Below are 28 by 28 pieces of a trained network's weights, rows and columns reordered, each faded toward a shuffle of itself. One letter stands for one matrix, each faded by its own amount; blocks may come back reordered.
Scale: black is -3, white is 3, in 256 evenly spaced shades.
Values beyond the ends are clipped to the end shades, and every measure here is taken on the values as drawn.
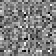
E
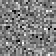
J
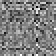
E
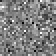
J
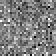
J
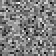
J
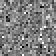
J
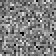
J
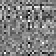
E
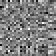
E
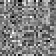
E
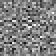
E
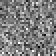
J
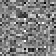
E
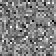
J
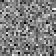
J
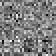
E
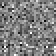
J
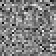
E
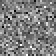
J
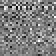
E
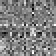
E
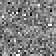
J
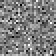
J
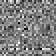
E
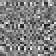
E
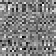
E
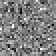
J
